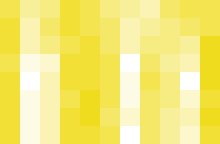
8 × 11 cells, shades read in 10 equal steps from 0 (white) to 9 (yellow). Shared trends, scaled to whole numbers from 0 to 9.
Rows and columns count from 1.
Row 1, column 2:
4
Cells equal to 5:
8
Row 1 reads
7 4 5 8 7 5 4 3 6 7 7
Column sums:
62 14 30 62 64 51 14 43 38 27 66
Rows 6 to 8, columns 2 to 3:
1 3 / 1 3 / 1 3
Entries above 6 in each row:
5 4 4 5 6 5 4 5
